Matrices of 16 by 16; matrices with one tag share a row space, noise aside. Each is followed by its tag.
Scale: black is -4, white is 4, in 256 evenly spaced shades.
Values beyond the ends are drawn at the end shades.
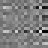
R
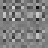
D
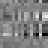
R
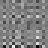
D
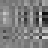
R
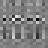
D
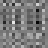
D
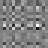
D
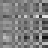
R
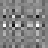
D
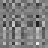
D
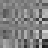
R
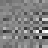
R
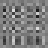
D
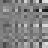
R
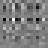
D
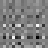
D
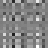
D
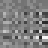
R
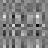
D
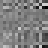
R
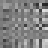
R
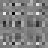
D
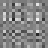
D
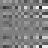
R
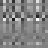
D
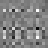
D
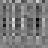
D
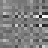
R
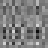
D
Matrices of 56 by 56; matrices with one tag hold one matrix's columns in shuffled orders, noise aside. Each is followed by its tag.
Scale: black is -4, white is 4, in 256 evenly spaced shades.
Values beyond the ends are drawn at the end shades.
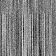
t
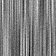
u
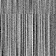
t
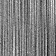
u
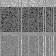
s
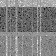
s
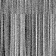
t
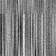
t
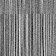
t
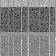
s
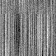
t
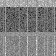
s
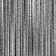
u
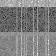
s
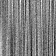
u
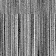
t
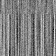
t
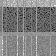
s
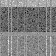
s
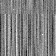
t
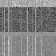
s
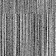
t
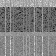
s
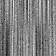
u
